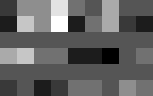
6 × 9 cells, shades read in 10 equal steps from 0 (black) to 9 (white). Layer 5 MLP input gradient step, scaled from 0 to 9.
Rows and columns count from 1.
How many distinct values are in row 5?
1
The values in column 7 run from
0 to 6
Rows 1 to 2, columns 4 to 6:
8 4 3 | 9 1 4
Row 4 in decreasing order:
7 6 4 4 4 3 1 1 0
